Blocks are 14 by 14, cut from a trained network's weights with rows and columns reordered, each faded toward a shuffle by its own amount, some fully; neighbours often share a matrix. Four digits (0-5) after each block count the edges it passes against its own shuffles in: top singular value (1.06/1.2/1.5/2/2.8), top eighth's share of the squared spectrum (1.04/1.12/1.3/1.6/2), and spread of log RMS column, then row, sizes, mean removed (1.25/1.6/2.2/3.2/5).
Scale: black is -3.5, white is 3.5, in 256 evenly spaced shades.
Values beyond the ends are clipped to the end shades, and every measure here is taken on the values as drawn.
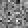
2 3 1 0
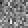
1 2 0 0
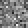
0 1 0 0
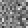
3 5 2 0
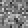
1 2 0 0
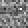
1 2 0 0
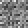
1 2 0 0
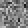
0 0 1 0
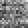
2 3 0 0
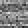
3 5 0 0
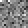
0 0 0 0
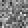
0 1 0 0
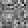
3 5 2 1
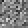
0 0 0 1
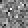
0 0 0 0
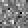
0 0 0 1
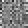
3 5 2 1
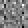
3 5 1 0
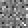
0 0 0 1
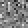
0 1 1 0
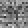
2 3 0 0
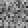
0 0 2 0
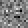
1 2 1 0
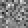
2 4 0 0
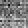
2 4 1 0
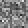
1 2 0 0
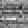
3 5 0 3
